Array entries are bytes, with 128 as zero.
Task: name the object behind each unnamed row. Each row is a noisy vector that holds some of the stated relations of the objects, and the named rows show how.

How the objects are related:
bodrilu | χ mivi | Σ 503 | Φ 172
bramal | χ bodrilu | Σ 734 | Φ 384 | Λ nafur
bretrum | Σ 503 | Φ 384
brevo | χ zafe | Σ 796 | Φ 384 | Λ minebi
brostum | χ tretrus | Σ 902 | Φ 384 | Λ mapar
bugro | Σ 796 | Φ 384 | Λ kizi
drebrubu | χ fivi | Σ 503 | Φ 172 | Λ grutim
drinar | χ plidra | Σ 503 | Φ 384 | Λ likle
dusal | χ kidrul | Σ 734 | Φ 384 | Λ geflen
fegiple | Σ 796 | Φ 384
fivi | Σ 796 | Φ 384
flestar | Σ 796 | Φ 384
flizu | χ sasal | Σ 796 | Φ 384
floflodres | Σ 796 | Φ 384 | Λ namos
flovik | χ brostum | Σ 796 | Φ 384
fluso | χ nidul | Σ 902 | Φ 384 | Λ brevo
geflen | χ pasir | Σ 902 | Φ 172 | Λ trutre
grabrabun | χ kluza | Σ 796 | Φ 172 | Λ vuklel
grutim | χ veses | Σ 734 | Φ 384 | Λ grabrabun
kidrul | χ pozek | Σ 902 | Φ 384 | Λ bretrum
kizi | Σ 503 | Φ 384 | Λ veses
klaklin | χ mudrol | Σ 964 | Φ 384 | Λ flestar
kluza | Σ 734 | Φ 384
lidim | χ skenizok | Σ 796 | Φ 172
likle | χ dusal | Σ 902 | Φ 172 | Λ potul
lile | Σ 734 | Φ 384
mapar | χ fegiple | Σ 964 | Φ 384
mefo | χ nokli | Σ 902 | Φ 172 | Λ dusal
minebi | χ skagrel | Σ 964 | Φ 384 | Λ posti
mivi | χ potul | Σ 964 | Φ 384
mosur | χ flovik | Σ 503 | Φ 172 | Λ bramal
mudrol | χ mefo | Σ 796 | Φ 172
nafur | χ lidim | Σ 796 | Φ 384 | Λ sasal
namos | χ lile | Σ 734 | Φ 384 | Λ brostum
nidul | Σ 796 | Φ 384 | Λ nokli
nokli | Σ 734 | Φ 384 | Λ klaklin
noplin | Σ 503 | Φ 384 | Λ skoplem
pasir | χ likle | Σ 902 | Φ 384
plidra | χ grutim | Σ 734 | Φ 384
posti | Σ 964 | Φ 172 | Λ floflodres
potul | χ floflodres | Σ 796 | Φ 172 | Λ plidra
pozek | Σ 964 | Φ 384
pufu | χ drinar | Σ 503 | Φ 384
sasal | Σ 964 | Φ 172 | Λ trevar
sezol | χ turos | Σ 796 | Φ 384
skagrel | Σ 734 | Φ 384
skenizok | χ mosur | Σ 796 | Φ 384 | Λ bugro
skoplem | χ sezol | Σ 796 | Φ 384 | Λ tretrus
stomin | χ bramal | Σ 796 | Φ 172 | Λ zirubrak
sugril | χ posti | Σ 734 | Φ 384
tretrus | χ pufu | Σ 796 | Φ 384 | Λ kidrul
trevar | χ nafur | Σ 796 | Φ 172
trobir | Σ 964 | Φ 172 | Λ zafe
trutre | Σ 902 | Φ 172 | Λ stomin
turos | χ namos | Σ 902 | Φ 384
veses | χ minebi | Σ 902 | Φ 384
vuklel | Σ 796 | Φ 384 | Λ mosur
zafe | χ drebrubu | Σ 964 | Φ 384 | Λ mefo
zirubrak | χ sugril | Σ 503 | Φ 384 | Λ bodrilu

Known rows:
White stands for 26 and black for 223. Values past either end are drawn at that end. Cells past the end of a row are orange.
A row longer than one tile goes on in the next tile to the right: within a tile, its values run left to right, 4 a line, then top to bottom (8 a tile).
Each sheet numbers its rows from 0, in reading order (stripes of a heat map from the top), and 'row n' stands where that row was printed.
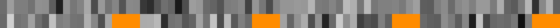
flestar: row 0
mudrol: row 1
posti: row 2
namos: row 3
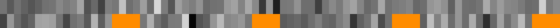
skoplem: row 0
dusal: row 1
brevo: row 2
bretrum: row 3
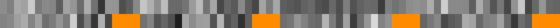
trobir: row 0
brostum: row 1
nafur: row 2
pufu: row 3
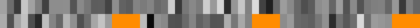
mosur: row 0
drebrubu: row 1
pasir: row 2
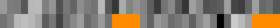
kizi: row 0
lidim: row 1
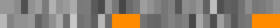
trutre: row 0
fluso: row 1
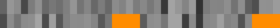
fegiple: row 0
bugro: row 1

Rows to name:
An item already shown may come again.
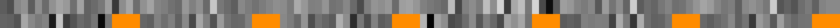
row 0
namos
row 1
fluso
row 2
mapar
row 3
drebrubu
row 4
fluso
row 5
fluso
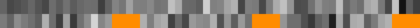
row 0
nafur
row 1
sasal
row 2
likle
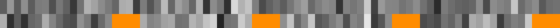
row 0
plidra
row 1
bodrilu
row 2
nokli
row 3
potul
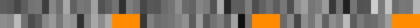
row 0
trevar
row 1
sezol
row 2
mivi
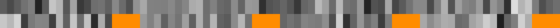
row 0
mefo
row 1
geflen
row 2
turos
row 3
bodrilu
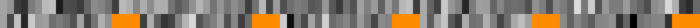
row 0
veses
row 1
tretrus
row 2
grutim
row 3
mosur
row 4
zafe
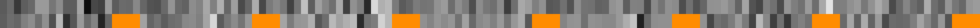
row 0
turos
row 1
grabrabun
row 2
bodrilu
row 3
zirubrak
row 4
stomin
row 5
minebi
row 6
pozek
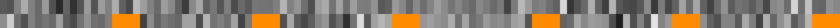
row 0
klaklin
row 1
flovik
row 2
kidrul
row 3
zirubrak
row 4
skenizok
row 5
bramal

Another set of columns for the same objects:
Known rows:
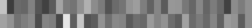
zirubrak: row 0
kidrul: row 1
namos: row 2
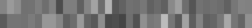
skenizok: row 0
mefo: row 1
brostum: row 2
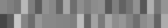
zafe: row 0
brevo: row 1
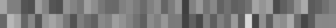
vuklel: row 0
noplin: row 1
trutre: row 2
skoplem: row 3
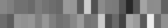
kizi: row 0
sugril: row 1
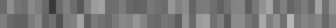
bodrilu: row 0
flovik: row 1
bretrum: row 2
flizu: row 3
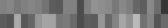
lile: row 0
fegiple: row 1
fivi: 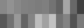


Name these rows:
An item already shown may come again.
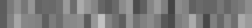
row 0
mapar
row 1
grutim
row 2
klaklin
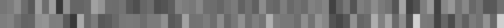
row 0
nafur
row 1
mudrol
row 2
mivi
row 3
veses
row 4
sasal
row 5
trutre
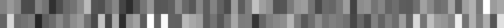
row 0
grabrabun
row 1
posti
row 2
minebi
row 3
tretrus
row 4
trutre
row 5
fluso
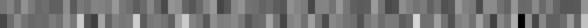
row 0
trobir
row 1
pozek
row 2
grutim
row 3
bramal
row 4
mosur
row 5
bramal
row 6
stomin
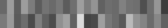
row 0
geflen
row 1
nokli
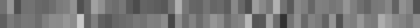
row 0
likle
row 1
mudrol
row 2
potul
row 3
dusal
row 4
bugro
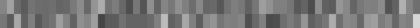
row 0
brostum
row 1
trevar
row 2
plidra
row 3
lidim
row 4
drebrubu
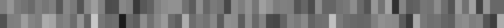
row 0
bugro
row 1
grabrabun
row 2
namos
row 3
lidim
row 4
nafur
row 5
nafur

